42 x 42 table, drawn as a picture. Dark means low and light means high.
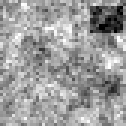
The top right is the ninth with the lowest average. The texture is blotchy. The halves do not mirror each other. An odd patch, lower than its surroundings, sits in the top right.
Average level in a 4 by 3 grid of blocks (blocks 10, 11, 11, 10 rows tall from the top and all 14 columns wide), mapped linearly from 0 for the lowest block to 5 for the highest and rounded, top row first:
550
554
543
555
